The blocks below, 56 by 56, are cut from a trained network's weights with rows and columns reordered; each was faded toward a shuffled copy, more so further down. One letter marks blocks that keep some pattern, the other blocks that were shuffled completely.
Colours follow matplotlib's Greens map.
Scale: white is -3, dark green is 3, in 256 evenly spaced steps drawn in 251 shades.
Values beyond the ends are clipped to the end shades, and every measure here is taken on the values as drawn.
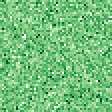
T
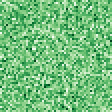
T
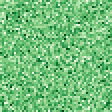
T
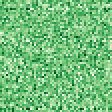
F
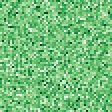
T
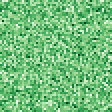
T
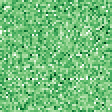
F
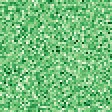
T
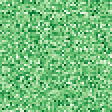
F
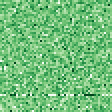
F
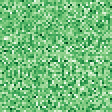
F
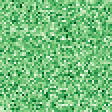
F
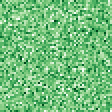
F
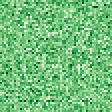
F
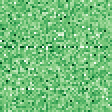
F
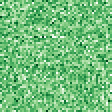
F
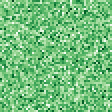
T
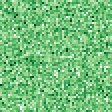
T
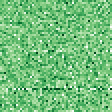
F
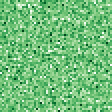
T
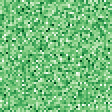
T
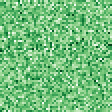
F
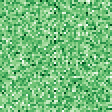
F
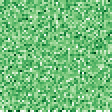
F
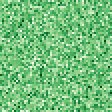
T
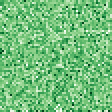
F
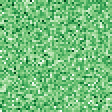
T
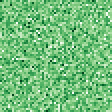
T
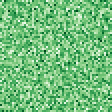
T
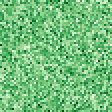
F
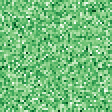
T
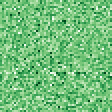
F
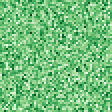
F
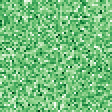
F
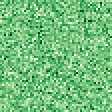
F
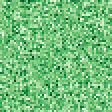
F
